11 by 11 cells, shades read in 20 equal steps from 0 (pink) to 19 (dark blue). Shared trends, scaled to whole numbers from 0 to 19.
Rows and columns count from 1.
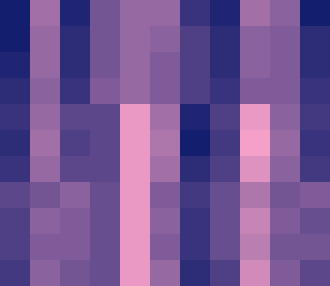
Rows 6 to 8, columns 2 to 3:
7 14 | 8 13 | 11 9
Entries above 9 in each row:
6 7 8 9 6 6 6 8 7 9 7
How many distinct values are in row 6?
11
